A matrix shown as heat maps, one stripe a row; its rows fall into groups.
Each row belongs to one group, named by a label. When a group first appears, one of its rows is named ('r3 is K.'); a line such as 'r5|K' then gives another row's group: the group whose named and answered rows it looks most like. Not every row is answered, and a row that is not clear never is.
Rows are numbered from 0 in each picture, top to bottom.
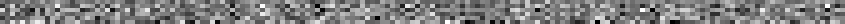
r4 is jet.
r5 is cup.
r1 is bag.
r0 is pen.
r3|bag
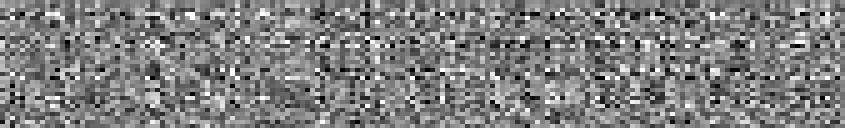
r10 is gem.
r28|jet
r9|jet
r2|bag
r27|pen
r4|pen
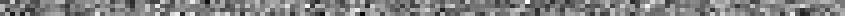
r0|pen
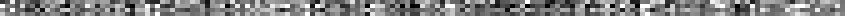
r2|bag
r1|gem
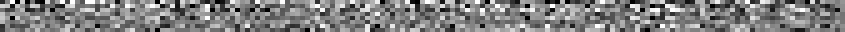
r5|gem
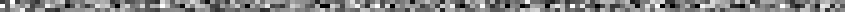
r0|pen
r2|cup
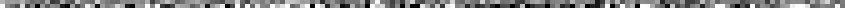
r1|gem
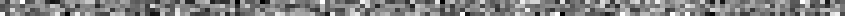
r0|cup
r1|jet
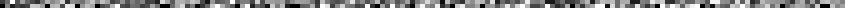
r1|jet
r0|pen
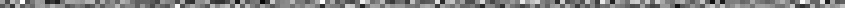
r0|cup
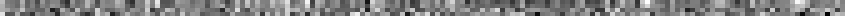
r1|gem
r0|gem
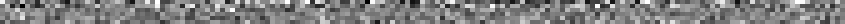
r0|gem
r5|jet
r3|cup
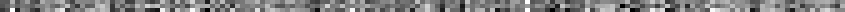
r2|pen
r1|bag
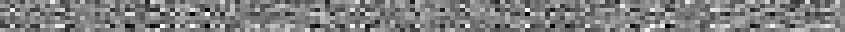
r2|pen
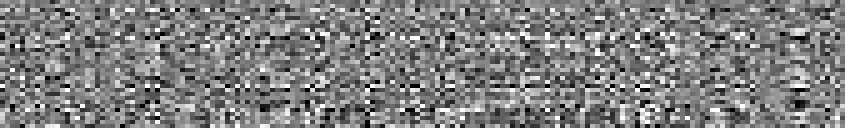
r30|gem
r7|gem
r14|gem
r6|pen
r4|jet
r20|jet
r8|jet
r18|gem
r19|cup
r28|gem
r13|jet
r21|gem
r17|bag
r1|bag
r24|pen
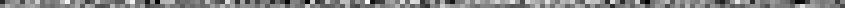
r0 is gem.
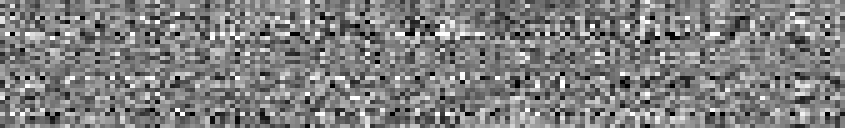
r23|gem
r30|cup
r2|gem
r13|jet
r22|cup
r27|pen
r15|jet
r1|pen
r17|gem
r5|gem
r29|cup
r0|gem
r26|bag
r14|pen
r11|cup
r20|bag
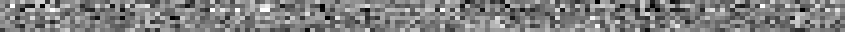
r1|bag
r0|cup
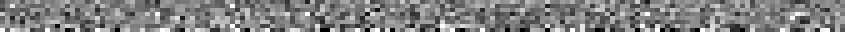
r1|pen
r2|jet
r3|gem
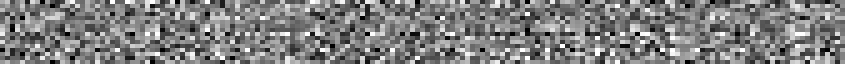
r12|jet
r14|pen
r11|bag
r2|gem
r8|gem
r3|pen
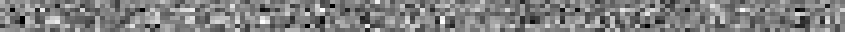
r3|gem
